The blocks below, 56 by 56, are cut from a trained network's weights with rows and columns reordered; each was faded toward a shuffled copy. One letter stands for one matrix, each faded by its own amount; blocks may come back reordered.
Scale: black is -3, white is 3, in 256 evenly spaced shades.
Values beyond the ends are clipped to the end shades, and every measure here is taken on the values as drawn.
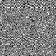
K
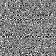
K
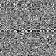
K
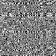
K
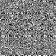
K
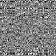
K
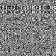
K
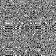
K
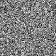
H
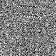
H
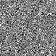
H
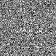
H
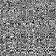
K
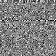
K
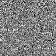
H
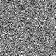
H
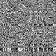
K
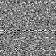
K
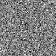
H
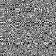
K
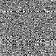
K
